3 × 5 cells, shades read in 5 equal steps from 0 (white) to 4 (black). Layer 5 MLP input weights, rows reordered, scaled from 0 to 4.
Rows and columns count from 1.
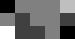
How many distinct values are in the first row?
3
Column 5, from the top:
1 3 4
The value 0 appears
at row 3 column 1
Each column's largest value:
4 3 3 2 4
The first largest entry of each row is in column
1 2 5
